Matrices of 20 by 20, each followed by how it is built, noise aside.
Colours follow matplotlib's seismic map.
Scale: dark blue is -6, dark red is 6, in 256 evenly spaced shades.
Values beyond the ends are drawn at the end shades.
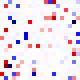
sparse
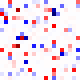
sparse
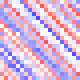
Toeplitz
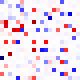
sparse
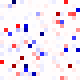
sparse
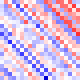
Toeplitz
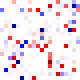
sparse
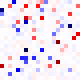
sparse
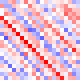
Toeplitz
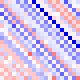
Toeplitz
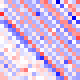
Toeplitz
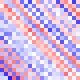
Toeplitz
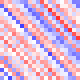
Toeplitz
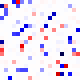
sparse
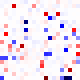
sparse
